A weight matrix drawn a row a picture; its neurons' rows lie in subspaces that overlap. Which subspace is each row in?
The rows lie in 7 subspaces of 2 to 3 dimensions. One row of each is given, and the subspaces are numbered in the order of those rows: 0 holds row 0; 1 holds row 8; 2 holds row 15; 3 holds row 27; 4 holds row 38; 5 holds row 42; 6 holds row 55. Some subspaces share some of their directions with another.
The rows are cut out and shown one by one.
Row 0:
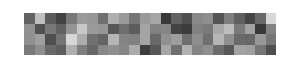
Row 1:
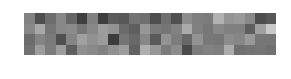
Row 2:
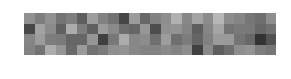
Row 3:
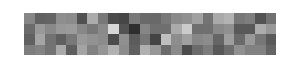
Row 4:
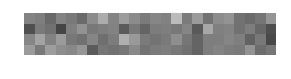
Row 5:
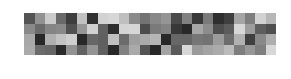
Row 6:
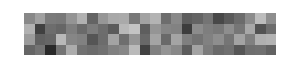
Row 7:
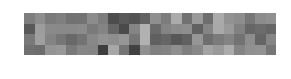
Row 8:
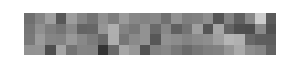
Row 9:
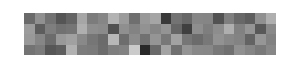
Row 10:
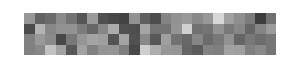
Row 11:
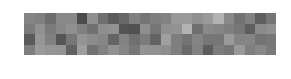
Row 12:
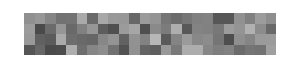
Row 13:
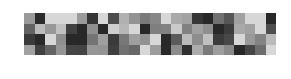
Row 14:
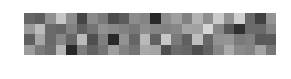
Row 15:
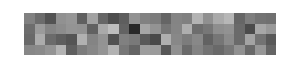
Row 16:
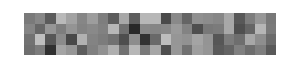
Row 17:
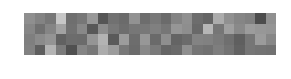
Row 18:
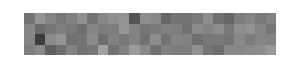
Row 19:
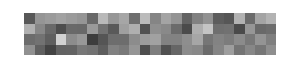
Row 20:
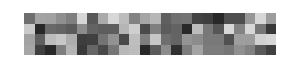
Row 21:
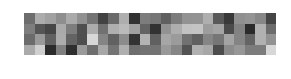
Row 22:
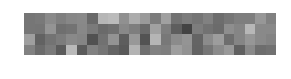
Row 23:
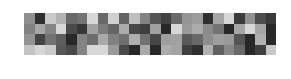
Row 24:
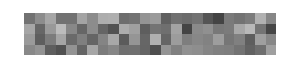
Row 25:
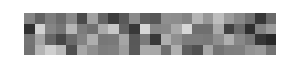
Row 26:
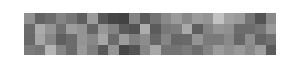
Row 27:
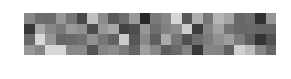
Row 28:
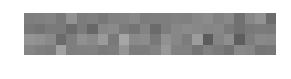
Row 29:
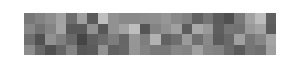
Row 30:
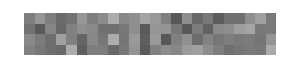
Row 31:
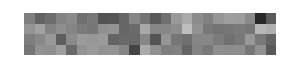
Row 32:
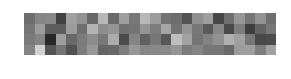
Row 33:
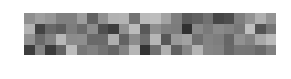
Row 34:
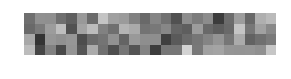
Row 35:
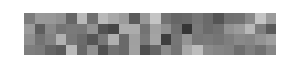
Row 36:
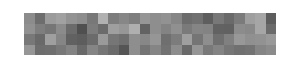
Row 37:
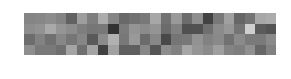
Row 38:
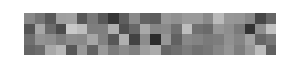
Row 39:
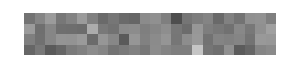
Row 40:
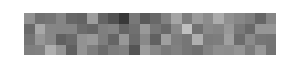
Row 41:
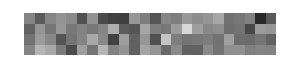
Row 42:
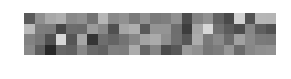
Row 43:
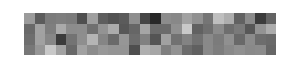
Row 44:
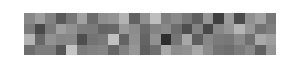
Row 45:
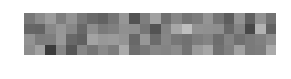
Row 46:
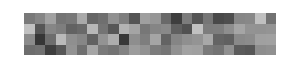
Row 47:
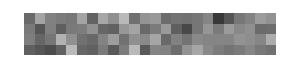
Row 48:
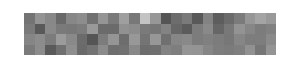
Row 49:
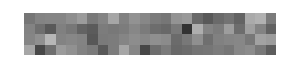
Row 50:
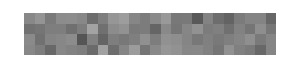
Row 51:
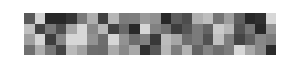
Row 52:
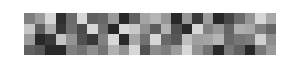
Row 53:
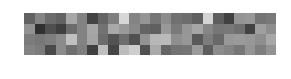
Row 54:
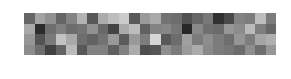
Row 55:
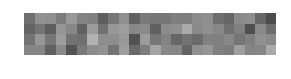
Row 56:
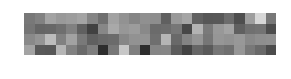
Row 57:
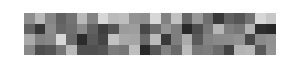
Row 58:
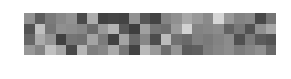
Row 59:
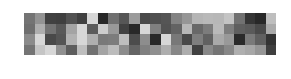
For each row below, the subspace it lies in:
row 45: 6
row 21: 6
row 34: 2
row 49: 1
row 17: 1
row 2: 3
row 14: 5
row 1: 3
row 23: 4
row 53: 4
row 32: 1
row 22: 6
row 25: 1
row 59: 0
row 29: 0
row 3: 2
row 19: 5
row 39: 3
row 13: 0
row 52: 3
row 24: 4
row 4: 3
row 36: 0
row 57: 3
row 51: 0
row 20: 1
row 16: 2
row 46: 3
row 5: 2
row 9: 0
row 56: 1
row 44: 5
